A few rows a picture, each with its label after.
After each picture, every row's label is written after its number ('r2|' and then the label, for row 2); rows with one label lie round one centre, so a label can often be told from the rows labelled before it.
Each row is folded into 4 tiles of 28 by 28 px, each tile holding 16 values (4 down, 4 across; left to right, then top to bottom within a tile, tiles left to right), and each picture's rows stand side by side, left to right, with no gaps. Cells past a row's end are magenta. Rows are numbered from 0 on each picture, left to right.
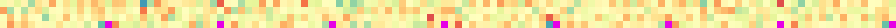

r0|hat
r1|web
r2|hat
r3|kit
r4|hat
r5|hat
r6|web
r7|hat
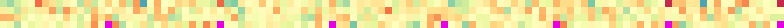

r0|kit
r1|web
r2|kit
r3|kit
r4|kit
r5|web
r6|web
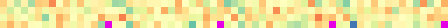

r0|hat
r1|kit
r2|kit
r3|kit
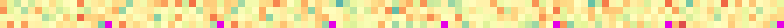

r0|hat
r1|hat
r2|hat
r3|kit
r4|kit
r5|web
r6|hat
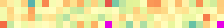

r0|web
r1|kit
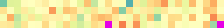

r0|kit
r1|hat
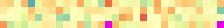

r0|web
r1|web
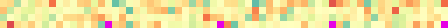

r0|hat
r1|kit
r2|web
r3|web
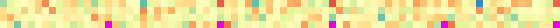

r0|kit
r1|web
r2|web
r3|hat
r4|web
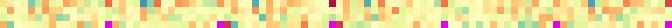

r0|web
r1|web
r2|web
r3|web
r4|kit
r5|web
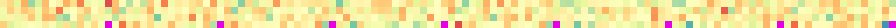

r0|web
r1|hat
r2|hat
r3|kit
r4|hat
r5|kit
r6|kit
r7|hat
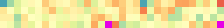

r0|kit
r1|web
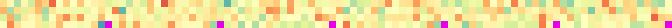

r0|hat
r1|hat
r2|kit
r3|hat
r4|kit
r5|kit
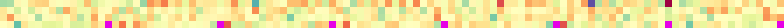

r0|kit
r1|hat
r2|web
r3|hat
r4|hat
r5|web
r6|kit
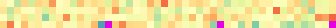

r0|hat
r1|hat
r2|kit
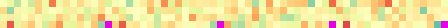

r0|hat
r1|hat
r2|web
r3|hat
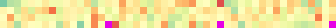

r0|kit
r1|web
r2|kit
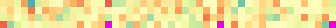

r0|web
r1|kit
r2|hat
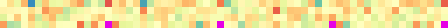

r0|web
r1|web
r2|kit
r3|web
